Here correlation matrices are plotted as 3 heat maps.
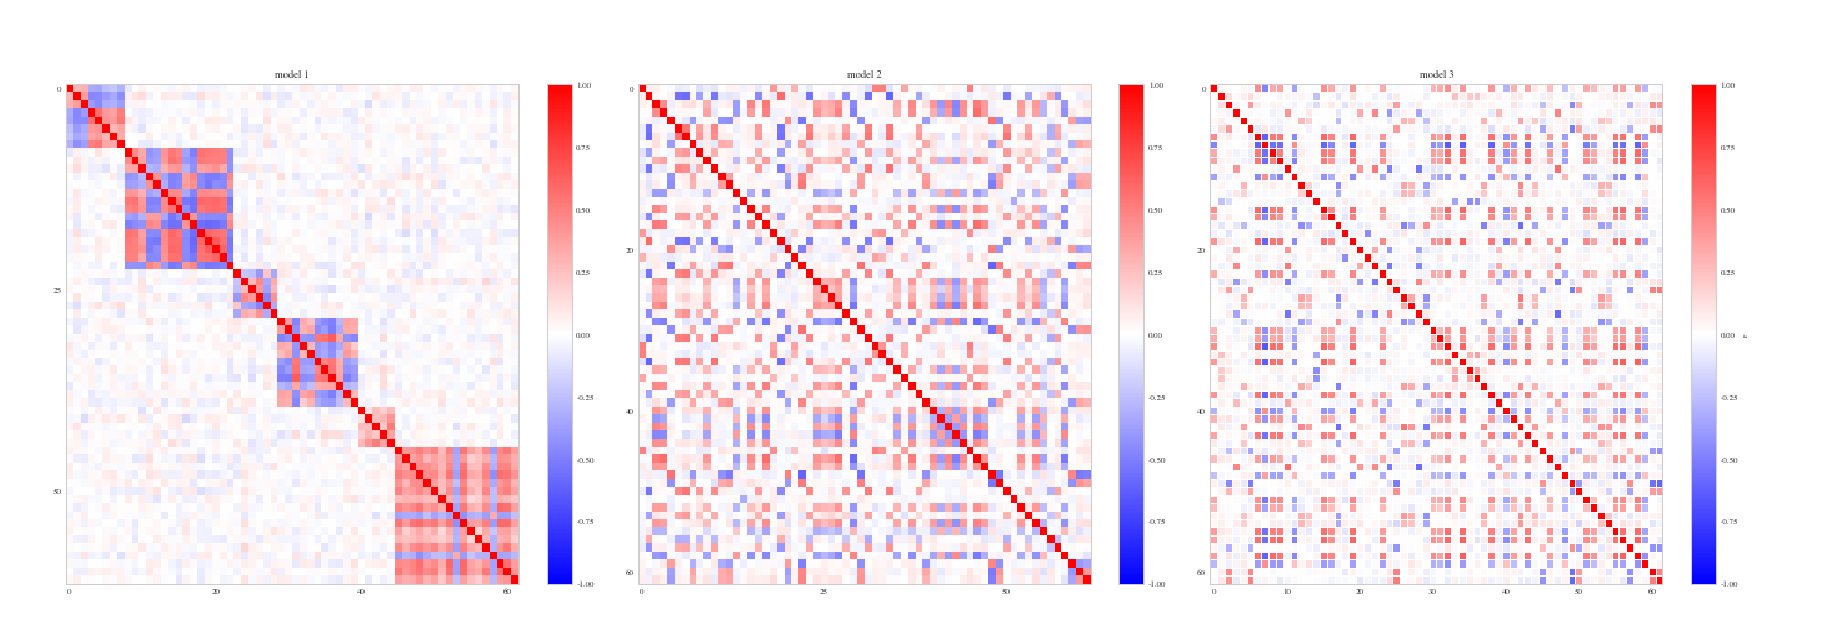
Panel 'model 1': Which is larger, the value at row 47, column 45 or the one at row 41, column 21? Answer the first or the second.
the first
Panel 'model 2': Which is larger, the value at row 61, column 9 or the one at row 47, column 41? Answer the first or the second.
the first
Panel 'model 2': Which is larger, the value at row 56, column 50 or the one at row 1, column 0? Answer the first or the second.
the second
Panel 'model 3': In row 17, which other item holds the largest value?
29
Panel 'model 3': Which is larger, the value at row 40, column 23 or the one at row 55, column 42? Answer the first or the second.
the second
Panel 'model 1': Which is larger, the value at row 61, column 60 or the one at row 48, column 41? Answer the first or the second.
the first
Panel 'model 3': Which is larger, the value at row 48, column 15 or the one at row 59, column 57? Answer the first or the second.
the second
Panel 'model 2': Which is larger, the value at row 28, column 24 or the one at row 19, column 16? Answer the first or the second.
the first
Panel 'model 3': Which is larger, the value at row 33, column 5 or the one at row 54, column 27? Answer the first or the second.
the second
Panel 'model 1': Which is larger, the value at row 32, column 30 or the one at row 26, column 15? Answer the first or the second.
the first
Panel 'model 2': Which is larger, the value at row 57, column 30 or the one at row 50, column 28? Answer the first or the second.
the second
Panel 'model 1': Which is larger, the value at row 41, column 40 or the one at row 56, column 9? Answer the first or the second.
the first
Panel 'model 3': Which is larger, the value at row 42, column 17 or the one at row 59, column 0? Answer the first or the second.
the second
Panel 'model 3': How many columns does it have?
62
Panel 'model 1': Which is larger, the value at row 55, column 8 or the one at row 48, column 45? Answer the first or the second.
the second
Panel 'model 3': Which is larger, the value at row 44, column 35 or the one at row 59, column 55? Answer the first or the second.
the first
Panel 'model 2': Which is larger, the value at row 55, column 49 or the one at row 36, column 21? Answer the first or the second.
the second
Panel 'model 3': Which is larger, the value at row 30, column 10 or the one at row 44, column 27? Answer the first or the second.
the second
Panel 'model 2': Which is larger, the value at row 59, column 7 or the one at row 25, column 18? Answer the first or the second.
the second
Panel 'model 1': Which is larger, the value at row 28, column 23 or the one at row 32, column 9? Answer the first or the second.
the second
